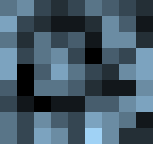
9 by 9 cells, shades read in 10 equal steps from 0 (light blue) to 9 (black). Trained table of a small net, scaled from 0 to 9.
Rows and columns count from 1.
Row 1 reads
4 3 6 7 6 4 5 6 7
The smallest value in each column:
2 3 2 2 4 0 3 3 2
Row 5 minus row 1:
-2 6 -1 -5 -2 2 2 -3 -5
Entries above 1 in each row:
9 9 9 9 9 9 9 9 8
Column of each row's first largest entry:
4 4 6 6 2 2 3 9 8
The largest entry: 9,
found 4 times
